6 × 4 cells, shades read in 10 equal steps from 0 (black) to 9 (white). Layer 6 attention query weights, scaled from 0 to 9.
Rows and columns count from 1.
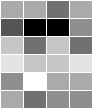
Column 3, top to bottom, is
4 0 7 7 6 5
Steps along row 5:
up down same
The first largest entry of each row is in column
1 4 1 1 2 1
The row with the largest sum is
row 4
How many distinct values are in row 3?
2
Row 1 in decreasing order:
6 6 6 4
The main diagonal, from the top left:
6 0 7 8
